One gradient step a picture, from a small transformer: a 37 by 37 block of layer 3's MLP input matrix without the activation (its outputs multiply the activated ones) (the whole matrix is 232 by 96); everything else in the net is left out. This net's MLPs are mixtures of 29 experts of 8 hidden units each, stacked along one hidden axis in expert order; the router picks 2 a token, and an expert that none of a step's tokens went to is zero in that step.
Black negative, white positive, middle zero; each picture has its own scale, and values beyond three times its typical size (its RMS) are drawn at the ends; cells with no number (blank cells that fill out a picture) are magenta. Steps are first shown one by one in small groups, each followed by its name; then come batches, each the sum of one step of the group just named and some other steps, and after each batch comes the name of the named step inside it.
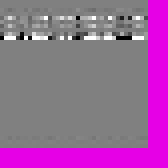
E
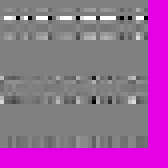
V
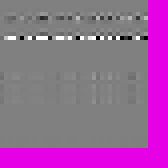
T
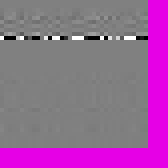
T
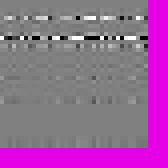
V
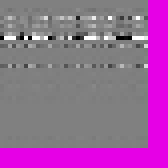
E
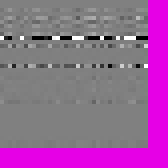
V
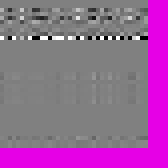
T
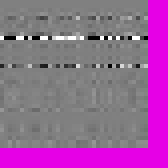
T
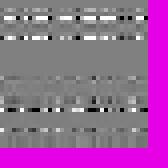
V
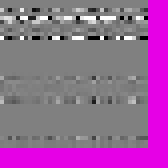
V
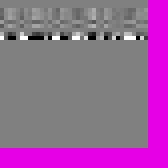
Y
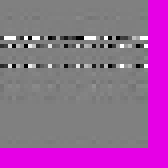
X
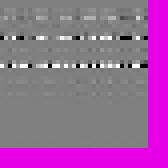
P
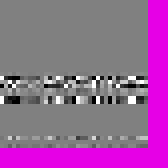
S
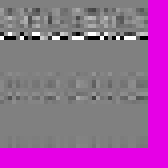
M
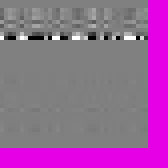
Y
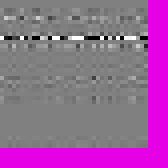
S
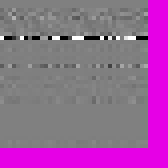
S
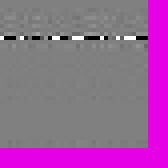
M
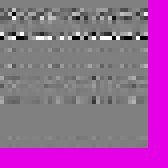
S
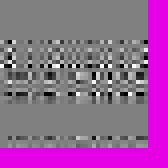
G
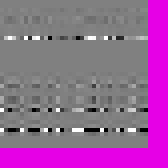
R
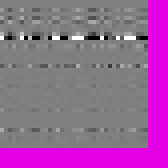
R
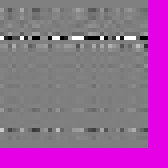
R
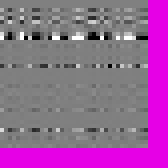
R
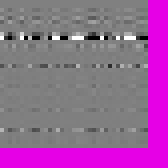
R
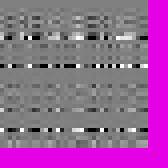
R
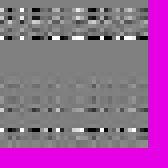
R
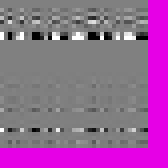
R
